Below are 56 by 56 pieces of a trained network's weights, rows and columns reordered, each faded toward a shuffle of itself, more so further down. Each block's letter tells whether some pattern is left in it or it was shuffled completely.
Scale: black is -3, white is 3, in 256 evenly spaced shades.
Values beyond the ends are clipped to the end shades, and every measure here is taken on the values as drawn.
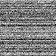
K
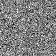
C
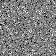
C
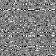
K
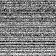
K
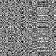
K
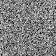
C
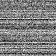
K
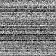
K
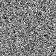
C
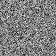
C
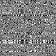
K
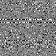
K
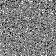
C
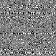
K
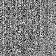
K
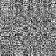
K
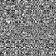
K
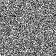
C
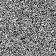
C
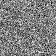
C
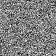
C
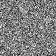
C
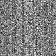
K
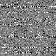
K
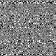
K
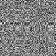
K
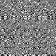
K
